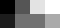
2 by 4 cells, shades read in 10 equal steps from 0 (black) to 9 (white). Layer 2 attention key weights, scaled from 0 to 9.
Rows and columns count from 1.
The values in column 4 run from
6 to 9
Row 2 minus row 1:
1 1 -4 -3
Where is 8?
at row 1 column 3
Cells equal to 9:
1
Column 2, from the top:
3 4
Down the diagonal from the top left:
0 4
